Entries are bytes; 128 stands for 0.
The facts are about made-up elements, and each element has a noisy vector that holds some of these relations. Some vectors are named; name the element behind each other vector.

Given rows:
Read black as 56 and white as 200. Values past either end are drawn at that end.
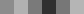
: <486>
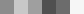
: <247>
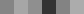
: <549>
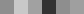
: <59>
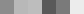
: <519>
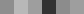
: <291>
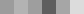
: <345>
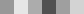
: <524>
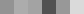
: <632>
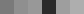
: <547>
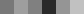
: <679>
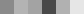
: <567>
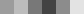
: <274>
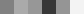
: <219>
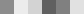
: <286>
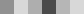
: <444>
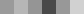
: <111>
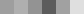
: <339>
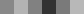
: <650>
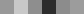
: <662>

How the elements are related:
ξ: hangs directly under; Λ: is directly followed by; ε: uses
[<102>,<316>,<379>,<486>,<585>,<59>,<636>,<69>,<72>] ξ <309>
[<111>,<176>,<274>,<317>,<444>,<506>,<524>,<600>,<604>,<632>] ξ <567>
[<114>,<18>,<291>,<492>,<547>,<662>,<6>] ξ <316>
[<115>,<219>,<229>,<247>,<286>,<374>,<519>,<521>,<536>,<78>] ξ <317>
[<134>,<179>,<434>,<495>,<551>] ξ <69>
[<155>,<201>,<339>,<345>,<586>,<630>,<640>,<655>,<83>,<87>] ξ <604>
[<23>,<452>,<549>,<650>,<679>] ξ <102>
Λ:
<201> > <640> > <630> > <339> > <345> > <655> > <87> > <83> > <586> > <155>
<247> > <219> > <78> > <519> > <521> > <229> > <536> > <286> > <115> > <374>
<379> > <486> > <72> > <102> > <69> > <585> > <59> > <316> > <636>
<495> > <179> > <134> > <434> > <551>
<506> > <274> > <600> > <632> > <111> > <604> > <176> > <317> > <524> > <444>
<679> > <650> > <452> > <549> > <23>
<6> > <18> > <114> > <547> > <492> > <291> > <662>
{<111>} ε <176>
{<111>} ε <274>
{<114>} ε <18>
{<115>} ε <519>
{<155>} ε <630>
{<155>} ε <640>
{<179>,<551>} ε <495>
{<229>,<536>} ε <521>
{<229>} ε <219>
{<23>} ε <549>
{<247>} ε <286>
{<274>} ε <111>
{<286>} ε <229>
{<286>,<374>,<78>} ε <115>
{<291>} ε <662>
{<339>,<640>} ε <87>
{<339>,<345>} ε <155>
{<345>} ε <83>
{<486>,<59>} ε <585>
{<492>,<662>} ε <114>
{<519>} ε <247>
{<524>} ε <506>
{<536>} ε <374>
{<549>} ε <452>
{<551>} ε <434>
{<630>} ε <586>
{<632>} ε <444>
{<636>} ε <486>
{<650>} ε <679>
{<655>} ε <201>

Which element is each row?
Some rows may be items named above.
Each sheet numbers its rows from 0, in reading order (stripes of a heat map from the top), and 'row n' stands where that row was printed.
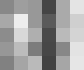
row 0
<600>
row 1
<155>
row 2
<444>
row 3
<274>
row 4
<521>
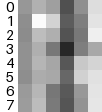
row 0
<632>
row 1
<374>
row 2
<78>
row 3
<114>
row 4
<87>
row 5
<604>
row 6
<640>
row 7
<640>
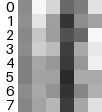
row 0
<115>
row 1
<636>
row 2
<247>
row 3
<317>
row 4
<219>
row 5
<585>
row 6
<549>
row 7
<521>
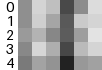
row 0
<536>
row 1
<586>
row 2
<630>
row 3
<444>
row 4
<309>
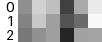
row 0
<317>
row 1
<247>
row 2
<69>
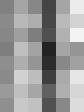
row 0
<506>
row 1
<176>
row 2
<201>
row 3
<316>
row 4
<492>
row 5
<317>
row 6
<655>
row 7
<229>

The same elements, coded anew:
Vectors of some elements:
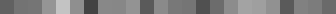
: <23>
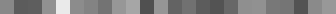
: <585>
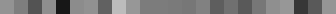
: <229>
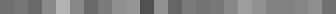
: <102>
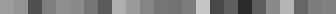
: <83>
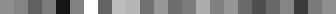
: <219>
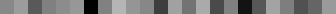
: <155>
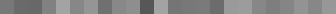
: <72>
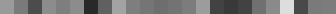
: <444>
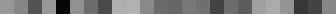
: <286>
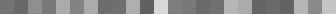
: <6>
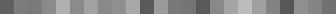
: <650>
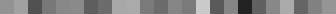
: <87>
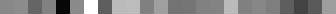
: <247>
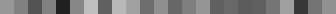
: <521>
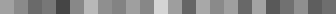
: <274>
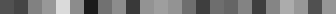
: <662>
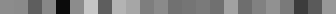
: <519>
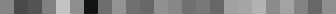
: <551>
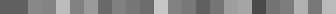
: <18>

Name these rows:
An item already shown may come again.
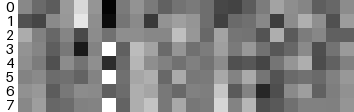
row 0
<636>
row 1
<662>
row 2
<111>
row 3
<219>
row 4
<524>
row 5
<506>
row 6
<87>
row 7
<201>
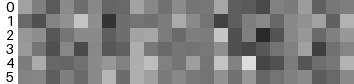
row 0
<176>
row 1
<291>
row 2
<87>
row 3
<317>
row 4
<640>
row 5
<632>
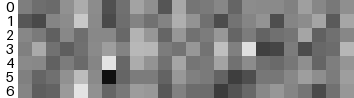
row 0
<309>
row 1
<492>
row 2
<567>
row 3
<640>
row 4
<600>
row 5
<316>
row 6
<59>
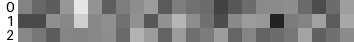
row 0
<59>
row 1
<114>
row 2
<567>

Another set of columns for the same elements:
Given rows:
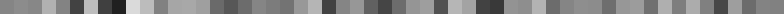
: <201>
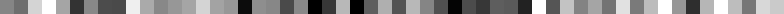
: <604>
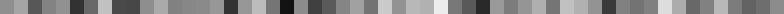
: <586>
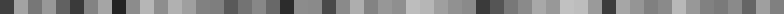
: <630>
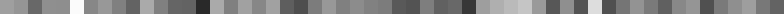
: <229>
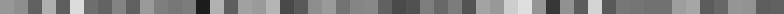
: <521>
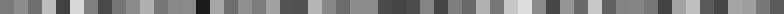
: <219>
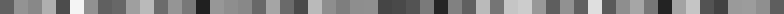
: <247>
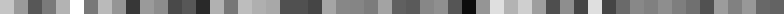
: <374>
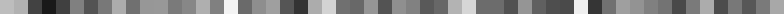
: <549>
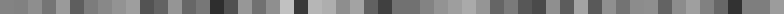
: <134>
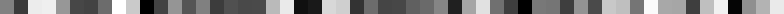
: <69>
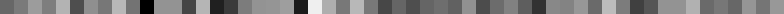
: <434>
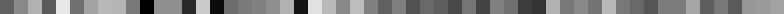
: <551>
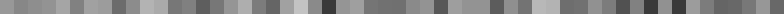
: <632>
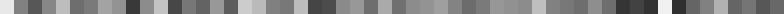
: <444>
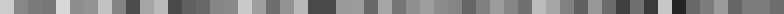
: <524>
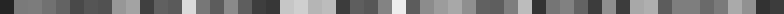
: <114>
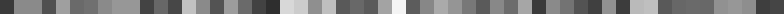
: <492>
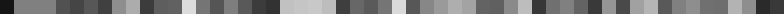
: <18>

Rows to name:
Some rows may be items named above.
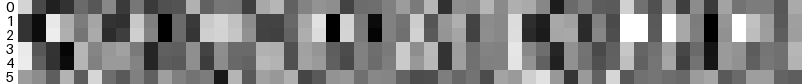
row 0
<585>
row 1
<316>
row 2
<316>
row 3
<636>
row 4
<636>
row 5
<521>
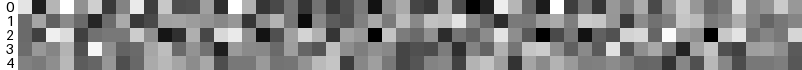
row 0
<317>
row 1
<87>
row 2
<309>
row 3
<247>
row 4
<506>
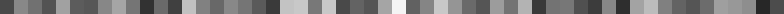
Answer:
<662>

